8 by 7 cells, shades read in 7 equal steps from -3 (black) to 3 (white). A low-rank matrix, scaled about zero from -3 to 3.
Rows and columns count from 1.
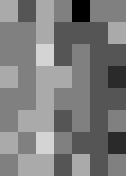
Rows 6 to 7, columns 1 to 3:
0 1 1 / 1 0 2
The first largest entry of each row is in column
1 3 3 1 3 2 3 2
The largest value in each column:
1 1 2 1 1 0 1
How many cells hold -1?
16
